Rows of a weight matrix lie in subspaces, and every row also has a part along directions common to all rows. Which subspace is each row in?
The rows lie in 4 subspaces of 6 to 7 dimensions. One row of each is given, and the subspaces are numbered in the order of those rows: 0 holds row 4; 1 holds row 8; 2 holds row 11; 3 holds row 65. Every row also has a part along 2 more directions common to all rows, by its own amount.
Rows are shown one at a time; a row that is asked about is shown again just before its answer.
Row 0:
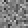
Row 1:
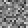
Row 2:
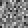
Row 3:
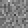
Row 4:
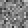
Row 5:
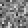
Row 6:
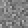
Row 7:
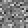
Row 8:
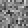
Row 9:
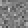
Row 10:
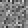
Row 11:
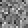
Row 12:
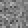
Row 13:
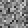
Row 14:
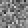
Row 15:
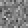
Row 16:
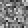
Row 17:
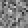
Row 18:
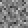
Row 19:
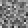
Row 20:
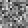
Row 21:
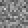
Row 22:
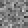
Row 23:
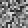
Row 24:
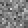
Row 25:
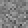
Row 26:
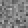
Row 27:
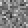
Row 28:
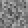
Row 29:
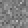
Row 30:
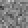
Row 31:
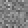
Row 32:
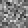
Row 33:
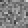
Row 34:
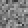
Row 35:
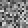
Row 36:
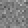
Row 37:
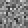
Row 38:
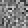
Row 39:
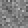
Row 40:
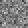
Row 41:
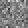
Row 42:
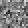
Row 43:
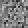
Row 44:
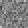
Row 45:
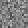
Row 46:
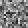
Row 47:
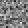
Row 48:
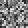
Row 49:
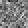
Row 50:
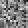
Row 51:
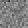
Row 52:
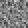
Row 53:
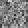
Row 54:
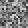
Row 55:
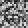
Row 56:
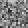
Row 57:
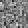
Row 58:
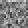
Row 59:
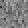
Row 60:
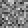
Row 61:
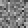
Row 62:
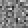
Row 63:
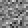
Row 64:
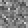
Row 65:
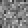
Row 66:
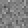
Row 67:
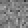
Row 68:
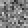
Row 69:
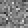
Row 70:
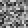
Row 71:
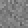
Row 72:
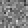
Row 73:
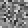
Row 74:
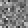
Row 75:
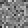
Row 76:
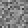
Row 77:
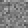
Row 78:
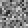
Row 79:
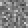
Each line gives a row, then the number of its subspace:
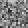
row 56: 0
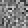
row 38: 0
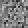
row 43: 0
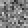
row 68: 3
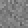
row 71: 3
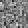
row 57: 1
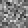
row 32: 2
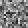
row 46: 3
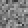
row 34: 0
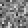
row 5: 0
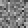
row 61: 2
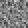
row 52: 2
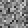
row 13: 1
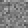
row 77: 2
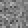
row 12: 1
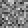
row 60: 1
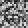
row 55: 2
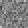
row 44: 3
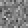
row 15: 1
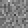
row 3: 3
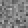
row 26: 0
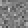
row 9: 2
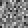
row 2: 0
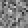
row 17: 0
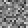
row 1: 2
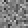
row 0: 2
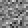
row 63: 1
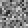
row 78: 1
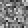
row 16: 0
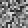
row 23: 3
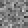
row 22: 3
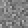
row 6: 3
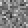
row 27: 3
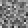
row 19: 0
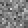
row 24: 0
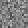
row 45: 3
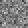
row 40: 2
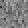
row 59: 3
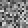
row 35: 2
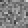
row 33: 2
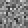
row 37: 0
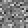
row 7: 3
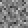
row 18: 2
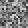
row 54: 3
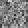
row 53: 1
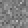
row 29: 1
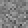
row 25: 0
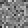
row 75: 1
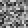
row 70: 1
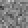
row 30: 1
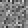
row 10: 1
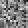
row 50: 2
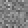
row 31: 0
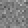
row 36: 1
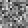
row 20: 3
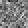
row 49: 2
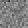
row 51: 3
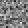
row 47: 1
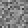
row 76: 3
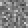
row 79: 3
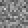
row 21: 2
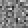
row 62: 0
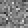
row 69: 1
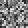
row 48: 2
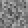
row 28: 0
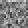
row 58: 1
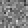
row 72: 0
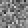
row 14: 3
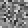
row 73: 2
